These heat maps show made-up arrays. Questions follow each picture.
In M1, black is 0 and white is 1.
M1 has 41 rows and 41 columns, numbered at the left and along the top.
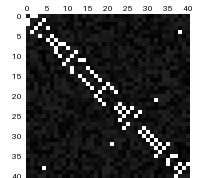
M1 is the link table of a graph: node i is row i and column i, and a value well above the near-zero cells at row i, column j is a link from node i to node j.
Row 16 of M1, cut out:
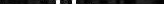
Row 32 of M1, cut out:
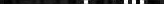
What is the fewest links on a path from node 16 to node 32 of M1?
3
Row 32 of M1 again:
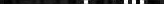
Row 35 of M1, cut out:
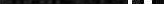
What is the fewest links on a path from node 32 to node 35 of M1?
1
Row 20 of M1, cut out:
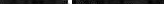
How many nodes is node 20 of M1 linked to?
1
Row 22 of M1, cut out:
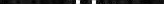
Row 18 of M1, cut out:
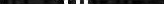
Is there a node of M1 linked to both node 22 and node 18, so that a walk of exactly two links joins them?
yes
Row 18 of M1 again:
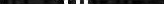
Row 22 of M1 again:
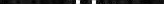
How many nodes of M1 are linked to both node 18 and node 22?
1
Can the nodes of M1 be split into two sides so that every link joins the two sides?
no
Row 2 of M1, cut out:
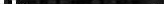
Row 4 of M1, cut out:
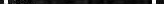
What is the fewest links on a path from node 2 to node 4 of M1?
3
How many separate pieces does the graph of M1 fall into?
1
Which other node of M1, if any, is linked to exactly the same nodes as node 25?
none
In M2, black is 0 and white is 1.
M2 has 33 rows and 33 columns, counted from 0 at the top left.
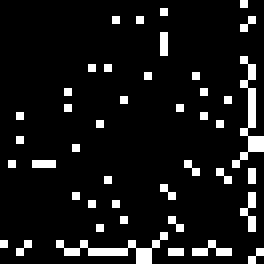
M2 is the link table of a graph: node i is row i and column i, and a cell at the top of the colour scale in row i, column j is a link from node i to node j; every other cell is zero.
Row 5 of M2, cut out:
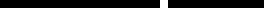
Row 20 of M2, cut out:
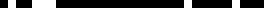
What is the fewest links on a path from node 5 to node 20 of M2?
1
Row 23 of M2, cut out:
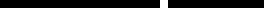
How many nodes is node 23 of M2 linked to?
1
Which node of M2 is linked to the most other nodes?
node 31
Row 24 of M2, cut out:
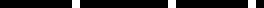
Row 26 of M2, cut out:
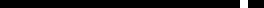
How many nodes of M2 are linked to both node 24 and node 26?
0
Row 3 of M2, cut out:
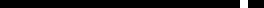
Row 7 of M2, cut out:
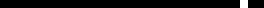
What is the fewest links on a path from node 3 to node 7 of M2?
2
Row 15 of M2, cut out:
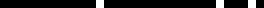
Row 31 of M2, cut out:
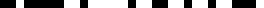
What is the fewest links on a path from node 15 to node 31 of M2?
1
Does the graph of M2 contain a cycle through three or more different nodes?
yes
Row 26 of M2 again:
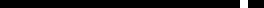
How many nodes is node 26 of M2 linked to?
1
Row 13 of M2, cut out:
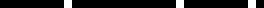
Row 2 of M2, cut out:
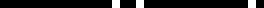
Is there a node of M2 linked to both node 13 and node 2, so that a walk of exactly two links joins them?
yes
